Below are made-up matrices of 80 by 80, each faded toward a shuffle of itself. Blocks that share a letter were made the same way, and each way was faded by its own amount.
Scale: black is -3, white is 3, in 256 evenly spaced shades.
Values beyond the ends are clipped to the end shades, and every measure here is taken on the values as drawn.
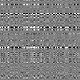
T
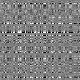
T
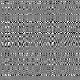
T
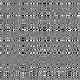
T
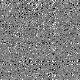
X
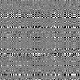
T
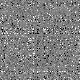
X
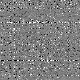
X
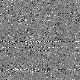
X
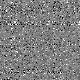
X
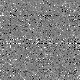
X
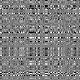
T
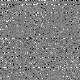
X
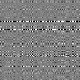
T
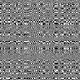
T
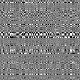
T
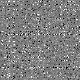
X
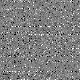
X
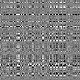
T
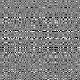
T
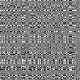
T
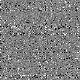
X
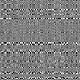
T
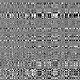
T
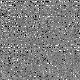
X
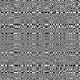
T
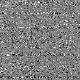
X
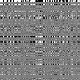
T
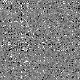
X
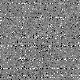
X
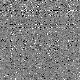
X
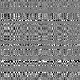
T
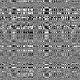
T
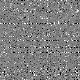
X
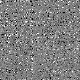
X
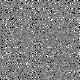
X
